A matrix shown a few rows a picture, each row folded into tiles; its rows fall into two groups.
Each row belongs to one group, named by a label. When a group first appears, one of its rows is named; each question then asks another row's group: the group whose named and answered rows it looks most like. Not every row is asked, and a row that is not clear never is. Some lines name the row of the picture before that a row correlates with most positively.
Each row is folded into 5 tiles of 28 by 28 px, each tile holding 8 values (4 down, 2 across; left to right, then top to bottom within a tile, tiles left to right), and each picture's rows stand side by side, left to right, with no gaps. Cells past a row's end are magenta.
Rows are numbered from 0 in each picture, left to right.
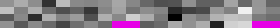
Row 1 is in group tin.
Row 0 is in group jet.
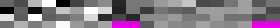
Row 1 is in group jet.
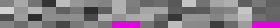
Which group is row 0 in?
jet
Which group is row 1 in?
tin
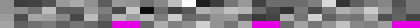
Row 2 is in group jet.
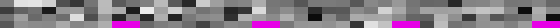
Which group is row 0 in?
jet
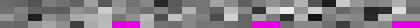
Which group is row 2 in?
jet
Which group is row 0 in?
tin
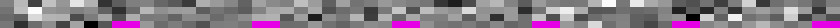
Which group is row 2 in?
jet
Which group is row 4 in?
tin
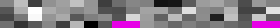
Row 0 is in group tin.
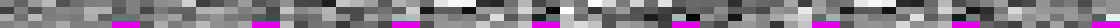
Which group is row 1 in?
jet
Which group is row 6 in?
jet
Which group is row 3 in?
jet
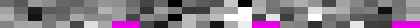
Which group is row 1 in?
tin
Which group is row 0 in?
tin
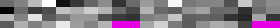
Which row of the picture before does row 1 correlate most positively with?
2
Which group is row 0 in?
jet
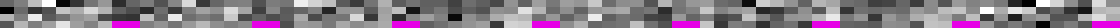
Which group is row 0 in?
jet
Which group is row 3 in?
tin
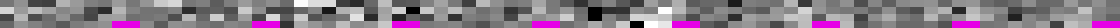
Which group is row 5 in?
tin
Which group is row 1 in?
jet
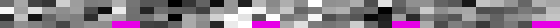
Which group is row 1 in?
tin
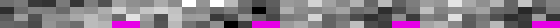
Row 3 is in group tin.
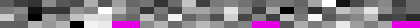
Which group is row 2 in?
jet
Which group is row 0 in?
tin
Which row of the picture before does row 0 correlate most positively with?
0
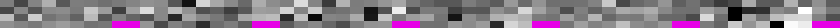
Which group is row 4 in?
jet
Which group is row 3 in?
tin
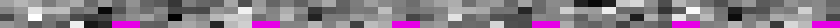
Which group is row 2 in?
tin
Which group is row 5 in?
tin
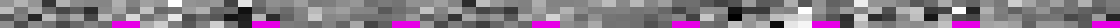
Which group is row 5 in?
tin
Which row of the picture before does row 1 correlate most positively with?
3
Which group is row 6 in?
jet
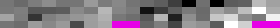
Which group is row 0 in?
tin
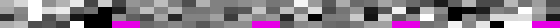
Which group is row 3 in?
tin
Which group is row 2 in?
jet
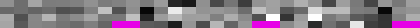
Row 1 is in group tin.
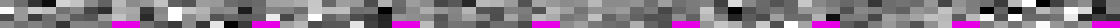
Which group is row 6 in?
tin
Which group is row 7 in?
jet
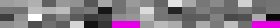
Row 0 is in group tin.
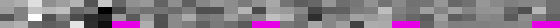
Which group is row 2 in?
tin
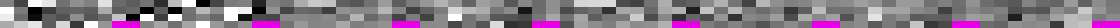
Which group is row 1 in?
jet
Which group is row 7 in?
tin
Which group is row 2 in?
jet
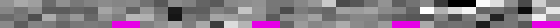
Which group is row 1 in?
tin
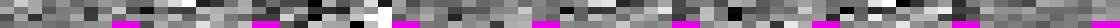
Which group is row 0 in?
jet
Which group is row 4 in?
jet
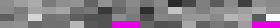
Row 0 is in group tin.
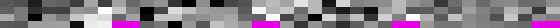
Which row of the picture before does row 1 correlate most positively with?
1
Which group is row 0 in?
tin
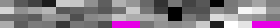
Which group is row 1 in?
tin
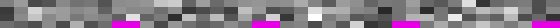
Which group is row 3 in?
jet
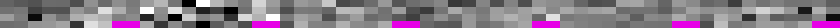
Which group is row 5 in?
jet
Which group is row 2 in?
jet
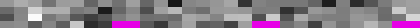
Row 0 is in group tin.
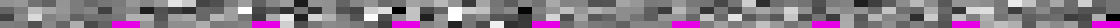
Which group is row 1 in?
jet
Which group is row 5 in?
jet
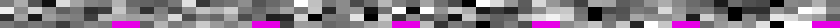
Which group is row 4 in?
tin
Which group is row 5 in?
tin
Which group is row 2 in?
jet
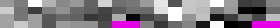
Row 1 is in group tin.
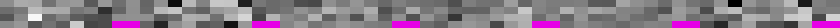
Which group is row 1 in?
tin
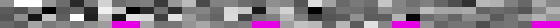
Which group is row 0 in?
jet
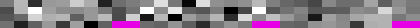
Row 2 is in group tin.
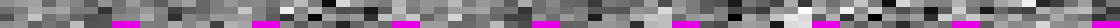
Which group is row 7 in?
jet
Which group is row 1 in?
tin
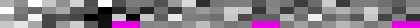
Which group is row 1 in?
jet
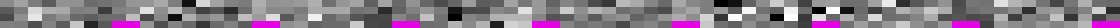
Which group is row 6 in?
jet
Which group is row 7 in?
jet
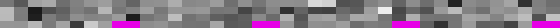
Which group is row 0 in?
tin
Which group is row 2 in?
jet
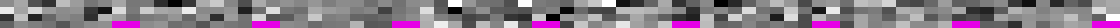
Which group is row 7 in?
tin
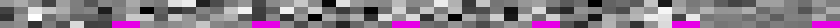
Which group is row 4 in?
tin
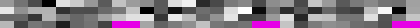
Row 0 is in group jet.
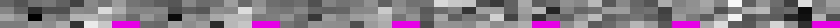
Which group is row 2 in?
tin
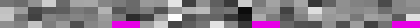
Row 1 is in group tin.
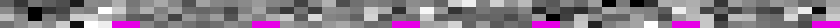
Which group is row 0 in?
tin
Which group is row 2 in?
jet
